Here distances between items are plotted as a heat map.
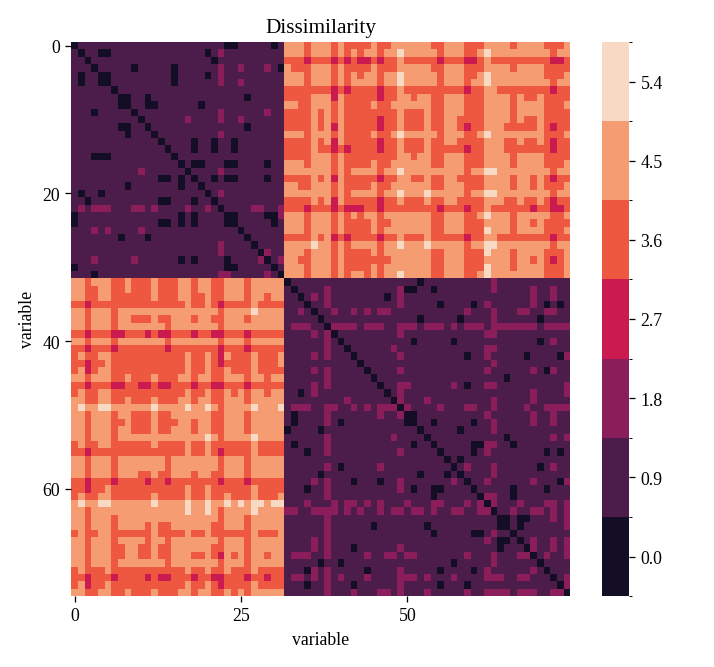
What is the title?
Dissimilarity
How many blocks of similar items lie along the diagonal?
2
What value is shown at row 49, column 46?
1.8
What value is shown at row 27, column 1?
0.9
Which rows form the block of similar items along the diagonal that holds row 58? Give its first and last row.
32 to 74
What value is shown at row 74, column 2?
3.6
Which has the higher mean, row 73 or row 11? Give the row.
11
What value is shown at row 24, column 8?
0.9
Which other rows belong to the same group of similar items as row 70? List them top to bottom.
32, 33, 34, 35, 36, 37, 38, 39, 40, 41, 42, 43, 44, 45, 46, 47, 48, 49, 50, 51, 52, 53, 54, 55, 56, 57, 58, 59, 60, 61, 62, 63, 64, 65, 66, 67, 68, 69, 71, 72, 73, 74
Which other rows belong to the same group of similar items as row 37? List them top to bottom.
32, 33, 34, 35, 36, 38, 39, 40, 41, 42, 43, 44, 45, 46, 47, 48, 49, 50, 51, 52, 53, 54, 55, 56, 57, 58, 59, 60, 61, 62, 63, 64, 65, 66, 67, 68, 69, 70, 71, 72, 73, 74
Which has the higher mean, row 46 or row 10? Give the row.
10
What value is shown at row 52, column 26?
3.6
